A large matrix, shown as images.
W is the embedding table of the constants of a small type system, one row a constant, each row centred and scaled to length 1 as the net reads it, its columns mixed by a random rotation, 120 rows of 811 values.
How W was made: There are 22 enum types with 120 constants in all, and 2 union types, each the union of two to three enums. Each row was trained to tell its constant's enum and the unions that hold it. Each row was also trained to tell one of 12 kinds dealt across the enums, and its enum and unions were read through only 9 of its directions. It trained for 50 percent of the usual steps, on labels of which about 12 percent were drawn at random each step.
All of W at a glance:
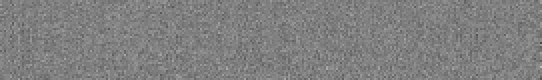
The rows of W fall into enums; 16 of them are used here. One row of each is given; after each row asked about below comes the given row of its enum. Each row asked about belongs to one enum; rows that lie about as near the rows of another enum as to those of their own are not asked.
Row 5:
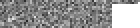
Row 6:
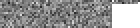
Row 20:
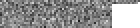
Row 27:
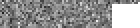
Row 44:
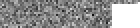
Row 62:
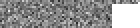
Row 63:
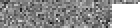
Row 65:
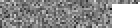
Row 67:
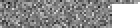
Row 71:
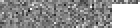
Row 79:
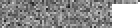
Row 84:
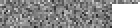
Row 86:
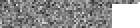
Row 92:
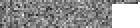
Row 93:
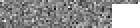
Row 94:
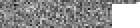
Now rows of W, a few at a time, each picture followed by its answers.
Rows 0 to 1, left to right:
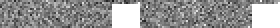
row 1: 67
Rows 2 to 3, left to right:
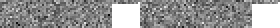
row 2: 71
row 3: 84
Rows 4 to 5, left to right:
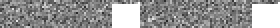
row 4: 6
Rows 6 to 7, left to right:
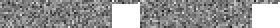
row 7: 84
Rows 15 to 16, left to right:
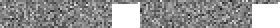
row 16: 67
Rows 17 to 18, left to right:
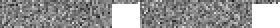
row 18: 27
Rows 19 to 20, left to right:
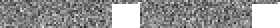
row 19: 86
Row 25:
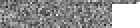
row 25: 94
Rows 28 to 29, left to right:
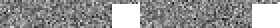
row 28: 65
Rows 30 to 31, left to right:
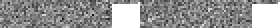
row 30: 44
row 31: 5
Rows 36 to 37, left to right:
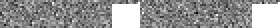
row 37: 71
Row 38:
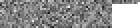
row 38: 93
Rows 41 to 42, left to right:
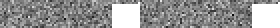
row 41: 65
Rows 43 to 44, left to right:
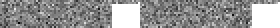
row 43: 62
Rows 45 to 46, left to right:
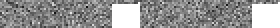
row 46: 67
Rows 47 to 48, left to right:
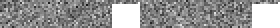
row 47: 67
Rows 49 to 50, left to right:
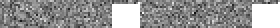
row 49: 94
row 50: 71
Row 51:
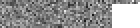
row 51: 84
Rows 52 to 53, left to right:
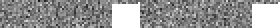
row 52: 71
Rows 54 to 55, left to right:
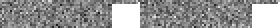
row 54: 84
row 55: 62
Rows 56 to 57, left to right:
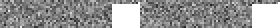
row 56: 65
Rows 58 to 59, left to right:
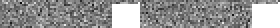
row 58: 86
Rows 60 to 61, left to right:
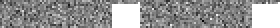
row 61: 6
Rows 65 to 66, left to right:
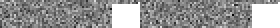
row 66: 62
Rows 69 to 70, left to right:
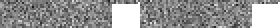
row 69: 79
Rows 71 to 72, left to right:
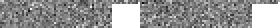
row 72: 62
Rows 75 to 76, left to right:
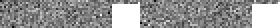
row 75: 92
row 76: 94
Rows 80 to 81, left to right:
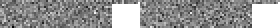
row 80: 93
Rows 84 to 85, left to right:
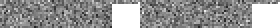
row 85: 84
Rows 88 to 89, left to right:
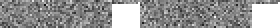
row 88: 93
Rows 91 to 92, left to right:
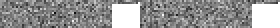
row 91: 71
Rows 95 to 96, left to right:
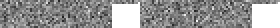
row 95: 6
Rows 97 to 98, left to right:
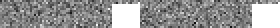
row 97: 86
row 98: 79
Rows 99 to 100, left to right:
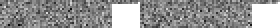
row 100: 94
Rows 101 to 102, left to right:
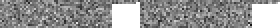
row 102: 94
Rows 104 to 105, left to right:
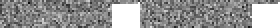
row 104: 86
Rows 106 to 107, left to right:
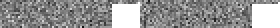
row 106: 67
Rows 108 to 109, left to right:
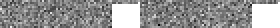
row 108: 93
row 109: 62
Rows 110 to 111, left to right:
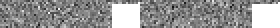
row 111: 86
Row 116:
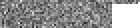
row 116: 27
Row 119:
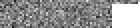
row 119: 92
